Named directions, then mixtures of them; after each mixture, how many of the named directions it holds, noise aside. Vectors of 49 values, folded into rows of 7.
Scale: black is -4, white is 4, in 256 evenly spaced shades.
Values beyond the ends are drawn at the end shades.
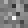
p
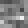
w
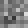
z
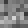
two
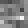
one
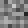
two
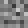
two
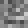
three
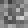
two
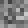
two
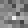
two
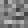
three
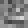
three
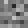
two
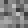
three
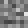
two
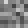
three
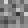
three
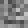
three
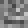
three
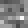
one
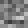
three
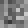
two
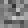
three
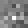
three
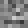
three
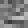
three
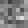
two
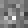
two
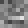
three
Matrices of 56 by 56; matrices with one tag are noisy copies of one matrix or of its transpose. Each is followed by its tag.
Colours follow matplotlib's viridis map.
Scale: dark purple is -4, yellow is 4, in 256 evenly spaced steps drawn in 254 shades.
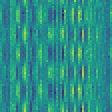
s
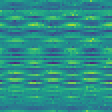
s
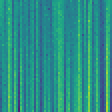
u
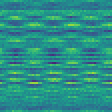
s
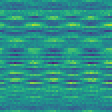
s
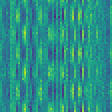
s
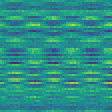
s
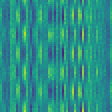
s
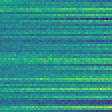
u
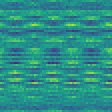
s
